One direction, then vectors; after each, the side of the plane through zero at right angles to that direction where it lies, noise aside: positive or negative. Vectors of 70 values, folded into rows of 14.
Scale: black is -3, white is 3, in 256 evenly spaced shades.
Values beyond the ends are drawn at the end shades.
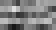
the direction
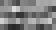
positive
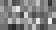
positive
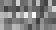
negative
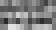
negative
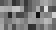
positive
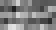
negative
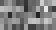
positive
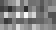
negative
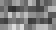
negative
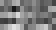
negative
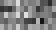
negative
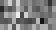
negative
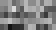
positive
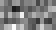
negative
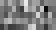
positive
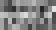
negative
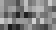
positive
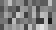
negative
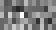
negative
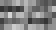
negative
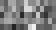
positive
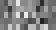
negative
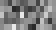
negative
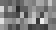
positive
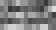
negative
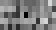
positive
